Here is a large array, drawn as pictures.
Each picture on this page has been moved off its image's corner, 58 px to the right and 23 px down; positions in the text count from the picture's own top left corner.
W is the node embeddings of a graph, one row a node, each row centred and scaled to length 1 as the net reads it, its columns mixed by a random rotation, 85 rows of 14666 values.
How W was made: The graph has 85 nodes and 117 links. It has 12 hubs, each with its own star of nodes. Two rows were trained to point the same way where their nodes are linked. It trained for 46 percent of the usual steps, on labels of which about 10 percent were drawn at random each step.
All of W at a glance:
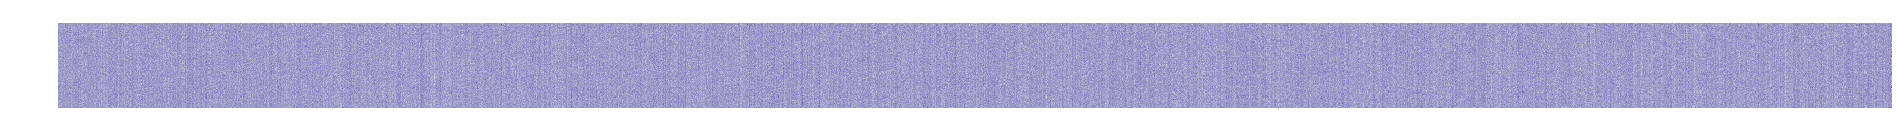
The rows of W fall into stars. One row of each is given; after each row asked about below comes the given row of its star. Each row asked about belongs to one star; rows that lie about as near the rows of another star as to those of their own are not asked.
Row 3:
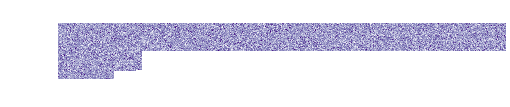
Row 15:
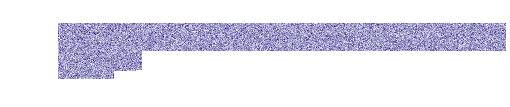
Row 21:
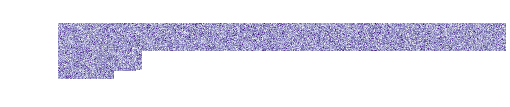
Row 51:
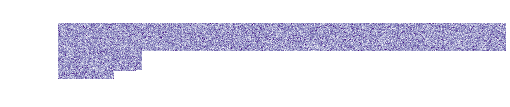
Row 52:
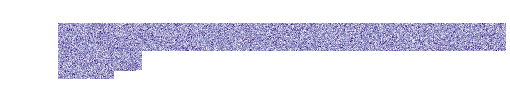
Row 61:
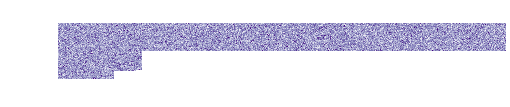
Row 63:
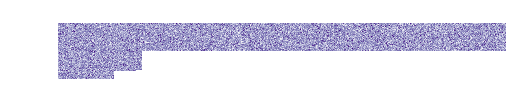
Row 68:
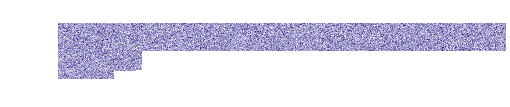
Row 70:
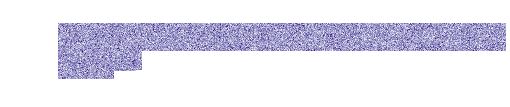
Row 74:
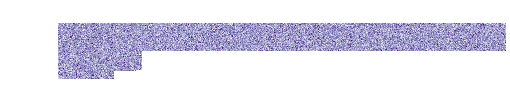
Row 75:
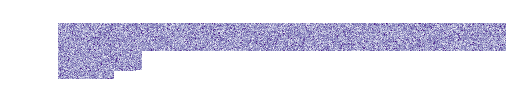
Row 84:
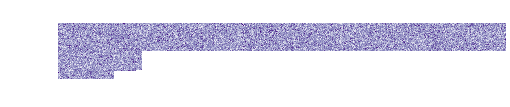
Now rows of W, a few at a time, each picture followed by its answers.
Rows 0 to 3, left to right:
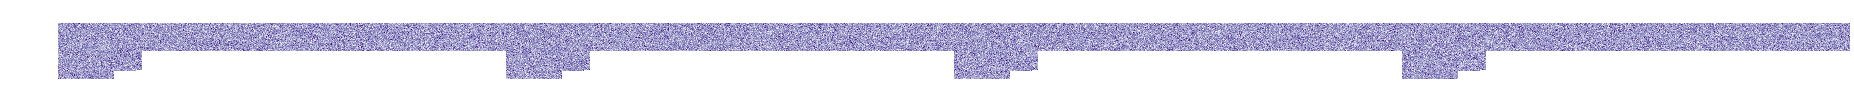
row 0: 51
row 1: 70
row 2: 70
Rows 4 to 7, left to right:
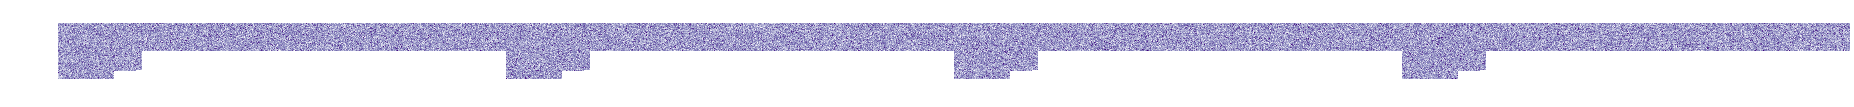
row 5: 75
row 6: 3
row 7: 75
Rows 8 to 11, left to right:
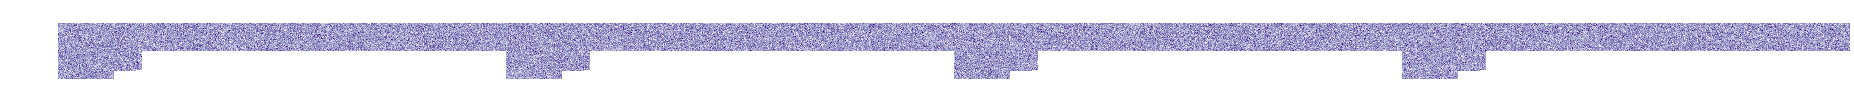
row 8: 3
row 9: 15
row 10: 63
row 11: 84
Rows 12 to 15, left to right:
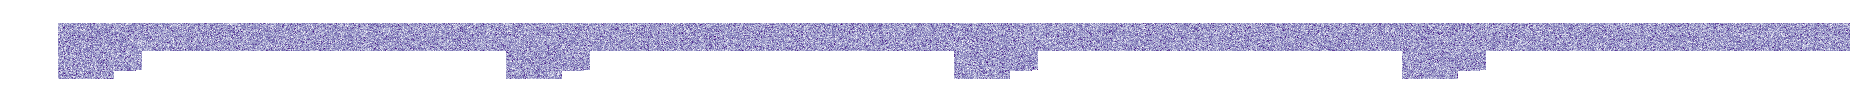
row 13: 15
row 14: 70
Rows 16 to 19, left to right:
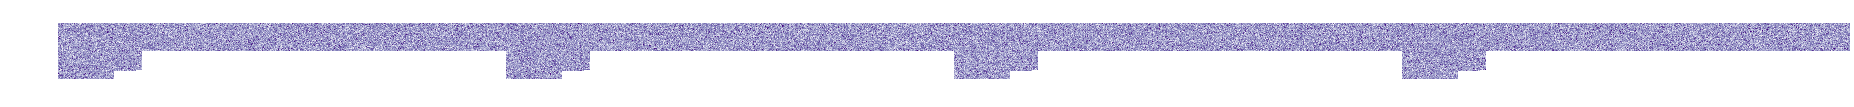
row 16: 63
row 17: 84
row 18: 84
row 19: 84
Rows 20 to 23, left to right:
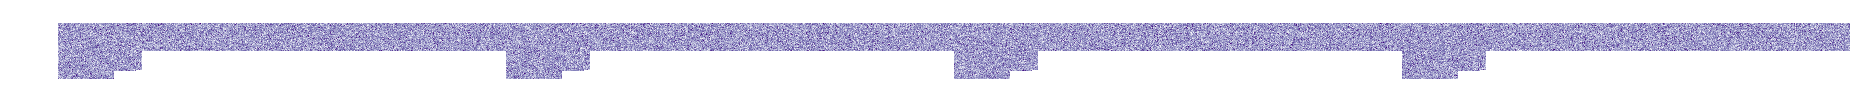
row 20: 51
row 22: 3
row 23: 61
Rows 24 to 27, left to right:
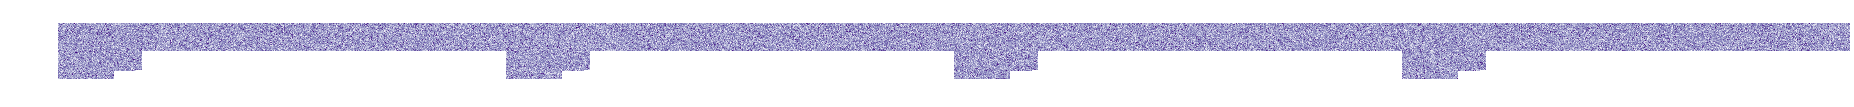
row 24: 63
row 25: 15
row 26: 75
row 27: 51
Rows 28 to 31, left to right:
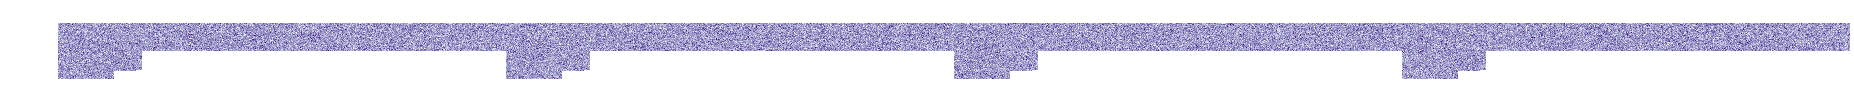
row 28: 21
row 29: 3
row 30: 3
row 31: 68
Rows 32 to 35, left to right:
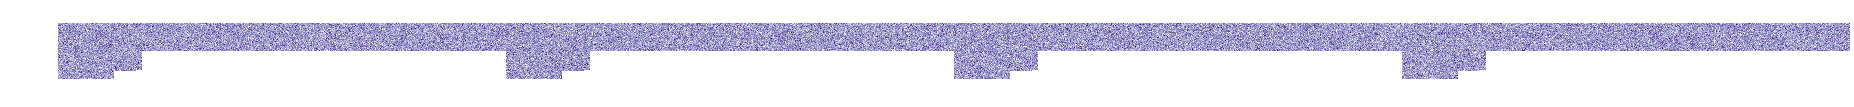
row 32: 70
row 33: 70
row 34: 51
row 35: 15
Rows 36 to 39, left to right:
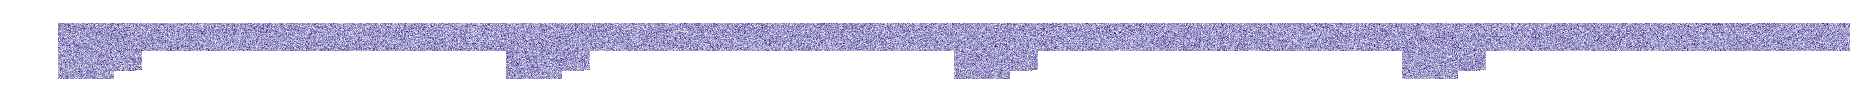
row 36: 84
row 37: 51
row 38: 75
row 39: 52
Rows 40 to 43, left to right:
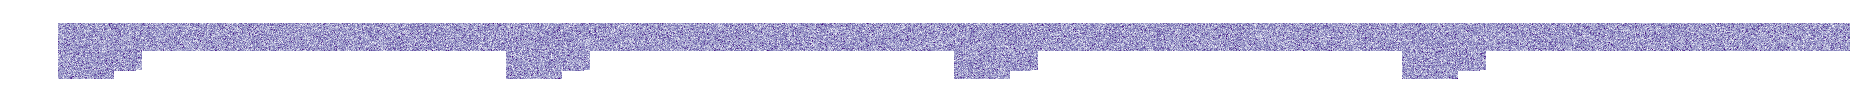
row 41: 75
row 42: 61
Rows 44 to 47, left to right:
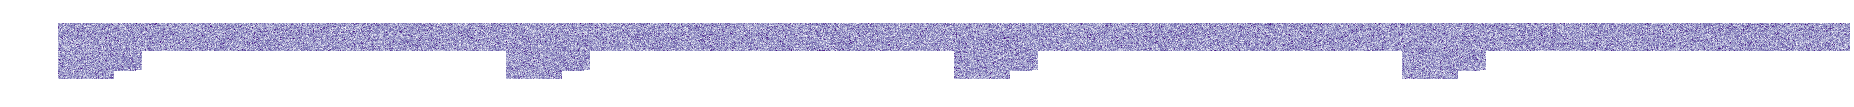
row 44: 15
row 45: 21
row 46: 52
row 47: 68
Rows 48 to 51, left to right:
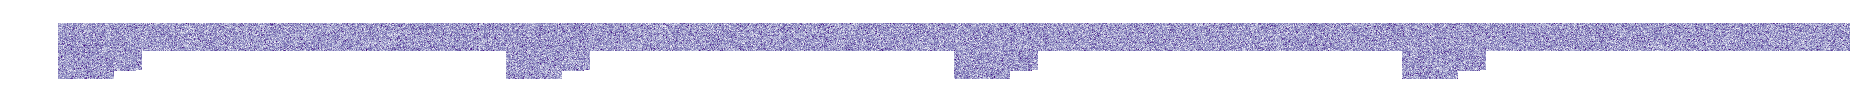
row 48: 3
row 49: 3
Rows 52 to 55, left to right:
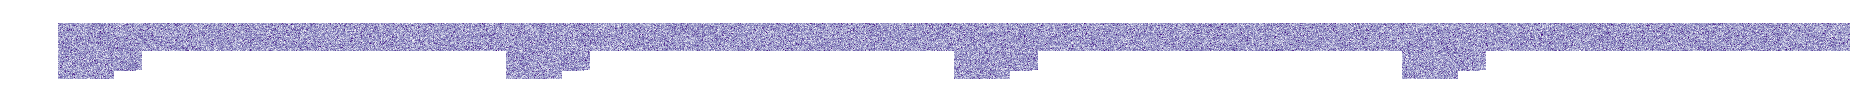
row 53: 52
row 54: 61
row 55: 68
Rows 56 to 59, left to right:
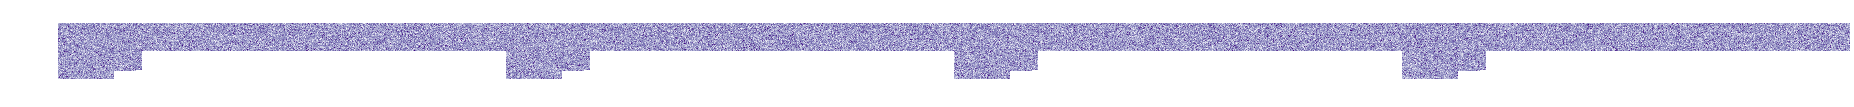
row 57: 61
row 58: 63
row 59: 74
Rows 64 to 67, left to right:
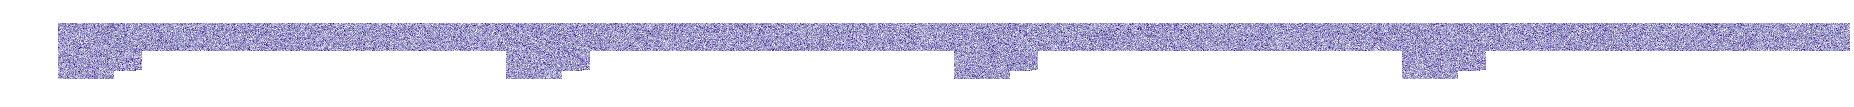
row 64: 84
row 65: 84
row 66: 51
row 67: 70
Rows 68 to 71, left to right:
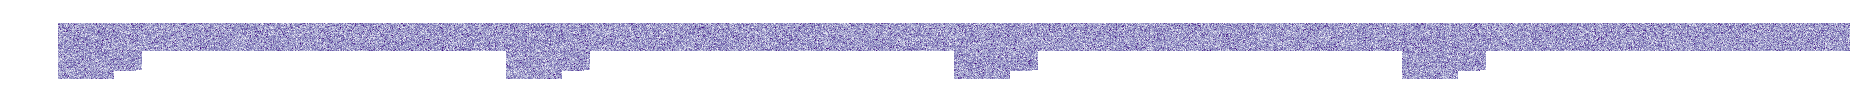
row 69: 68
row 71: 52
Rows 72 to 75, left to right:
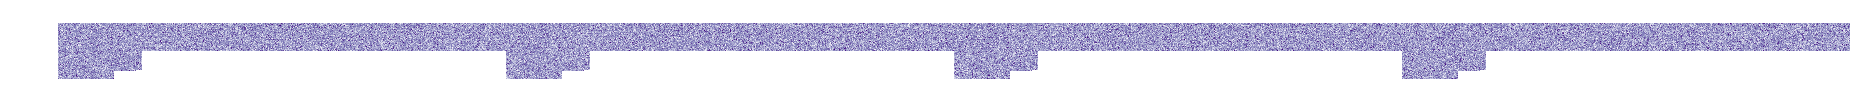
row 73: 74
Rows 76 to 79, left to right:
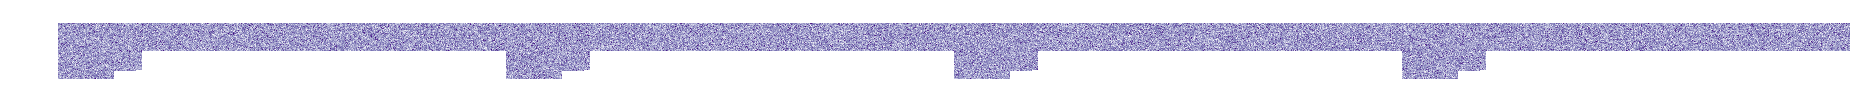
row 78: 70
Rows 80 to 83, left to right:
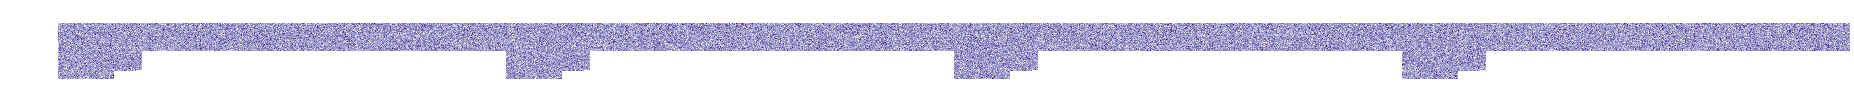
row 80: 15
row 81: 51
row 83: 74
